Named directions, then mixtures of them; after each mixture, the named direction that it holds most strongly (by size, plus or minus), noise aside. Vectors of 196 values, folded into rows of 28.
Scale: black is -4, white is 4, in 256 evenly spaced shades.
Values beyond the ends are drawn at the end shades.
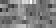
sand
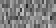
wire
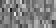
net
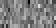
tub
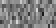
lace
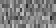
wire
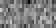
tub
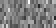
tub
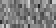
tub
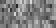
net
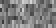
sand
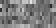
sand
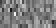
net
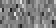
net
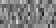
lace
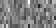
tub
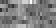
sand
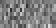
wire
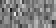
net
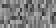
wire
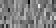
tub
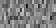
wire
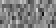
lace
